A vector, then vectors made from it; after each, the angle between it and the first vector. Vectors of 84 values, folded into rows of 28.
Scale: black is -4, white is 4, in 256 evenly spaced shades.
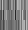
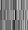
partly aligned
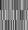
orthogonal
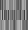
partly opposed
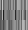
nearly parallel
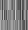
nearly opposite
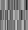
orthogonal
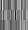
nearly parallel
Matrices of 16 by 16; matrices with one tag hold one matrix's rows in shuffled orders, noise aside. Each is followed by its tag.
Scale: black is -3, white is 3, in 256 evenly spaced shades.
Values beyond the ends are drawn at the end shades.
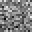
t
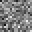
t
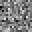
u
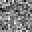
u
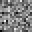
u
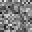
t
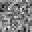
u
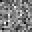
u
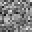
t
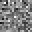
u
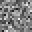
t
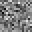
t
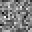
u
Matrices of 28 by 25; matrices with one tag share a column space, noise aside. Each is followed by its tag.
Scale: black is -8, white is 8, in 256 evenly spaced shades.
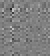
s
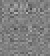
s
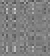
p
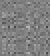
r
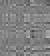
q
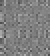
q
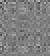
p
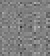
r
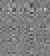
s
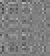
p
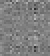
p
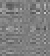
s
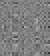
r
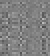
r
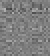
s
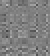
q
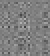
r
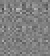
s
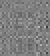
r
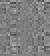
p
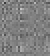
p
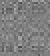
p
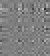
s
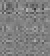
s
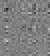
s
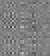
r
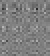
s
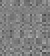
q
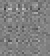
s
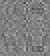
p
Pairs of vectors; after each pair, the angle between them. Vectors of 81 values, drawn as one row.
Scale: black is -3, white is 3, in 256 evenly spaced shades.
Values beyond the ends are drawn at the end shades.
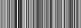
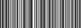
partly opposed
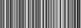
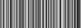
nearly parallel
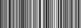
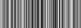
nearly opposite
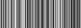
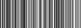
nearly opposite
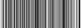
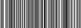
partly aligned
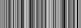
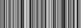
nearly parallel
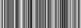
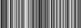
orthogonal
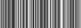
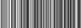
orthogonal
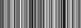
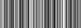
nearly opposite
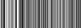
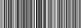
orthogonal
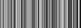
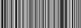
partly opposed
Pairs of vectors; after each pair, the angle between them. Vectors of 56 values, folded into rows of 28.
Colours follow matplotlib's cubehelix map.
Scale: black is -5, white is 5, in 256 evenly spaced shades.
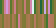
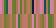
nearly opposite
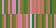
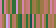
nearly opposite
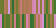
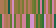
nearly opposite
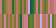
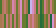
nearly opposite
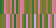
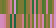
partly aligned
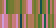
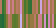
nearly opposite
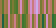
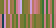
partly aligned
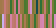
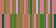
nearly opposite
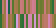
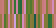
partly opposed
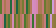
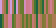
partly opposed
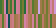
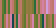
orthogonal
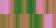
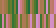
orthogonal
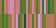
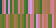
orthogonal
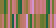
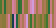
nearly parallel
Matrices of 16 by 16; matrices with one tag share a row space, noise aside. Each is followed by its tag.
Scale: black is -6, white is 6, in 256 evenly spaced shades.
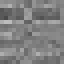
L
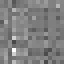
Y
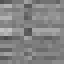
L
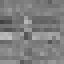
L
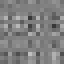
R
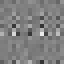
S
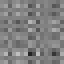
R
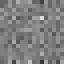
S
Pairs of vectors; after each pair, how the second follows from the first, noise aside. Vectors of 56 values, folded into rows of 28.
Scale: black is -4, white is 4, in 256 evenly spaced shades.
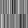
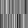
wrapped around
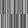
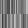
shuffled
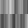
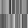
sign-scrambled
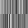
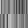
sign-scrambled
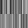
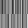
shuffled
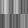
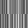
shuffled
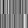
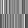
sign-scrambled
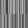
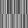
sign-scrambled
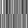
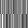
wrapped around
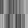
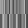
sign-scrambled
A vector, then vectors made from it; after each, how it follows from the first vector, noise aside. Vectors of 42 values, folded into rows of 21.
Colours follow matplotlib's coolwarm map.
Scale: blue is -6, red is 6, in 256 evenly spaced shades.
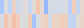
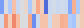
scaled up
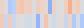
reversed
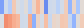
scaled up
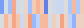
scaled up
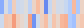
scaled up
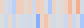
reversed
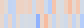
reversed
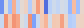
scaled up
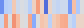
scaled up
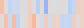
sign-scrambled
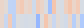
reversed
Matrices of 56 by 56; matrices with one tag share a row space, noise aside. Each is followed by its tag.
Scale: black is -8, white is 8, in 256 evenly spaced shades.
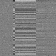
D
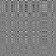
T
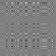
T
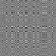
T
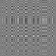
T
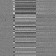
D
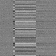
D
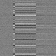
D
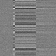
D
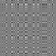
T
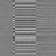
D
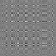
T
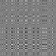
T
